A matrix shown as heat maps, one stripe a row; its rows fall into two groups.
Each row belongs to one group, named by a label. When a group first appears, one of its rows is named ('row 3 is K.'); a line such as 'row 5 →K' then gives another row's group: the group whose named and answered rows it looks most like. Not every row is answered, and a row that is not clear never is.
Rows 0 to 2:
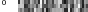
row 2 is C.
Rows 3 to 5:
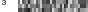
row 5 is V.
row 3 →C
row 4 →C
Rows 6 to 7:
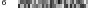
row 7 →C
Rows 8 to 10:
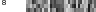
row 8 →C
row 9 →C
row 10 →C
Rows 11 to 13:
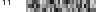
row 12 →V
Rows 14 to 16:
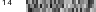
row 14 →C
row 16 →V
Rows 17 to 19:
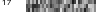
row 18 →V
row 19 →V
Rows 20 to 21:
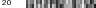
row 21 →C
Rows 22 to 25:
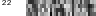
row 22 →V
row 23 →C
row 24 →C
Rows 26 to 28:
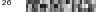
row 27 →C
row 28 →C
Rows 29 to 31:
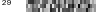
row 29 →V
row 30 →C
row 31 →V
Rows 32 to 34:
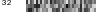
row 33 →V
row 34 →V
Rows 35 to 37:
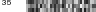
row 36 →C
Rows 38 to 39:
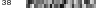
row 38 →V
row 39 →C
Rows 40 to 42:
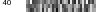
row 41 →V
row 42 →V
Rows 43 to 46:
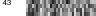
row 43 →V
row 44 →C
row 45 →V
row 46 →V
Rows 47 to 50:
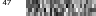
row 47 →V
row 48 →V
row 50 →C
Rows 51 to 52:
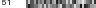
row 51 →C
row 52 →V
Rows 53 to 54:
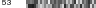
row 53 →C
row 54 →V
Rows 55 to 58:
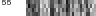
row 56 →V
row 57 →V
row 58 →V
